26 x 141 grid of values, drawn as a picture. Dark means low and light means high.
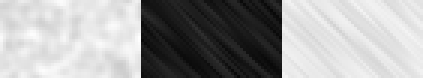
The table splits into one row of 3 panels. Panel 1,1: very high, blotchy, faint in contrast. Panel 1,2: very low, slanting down to the right, faint in contrast. Panel 1,3: very high, slanting down to the right, faint in contrast.
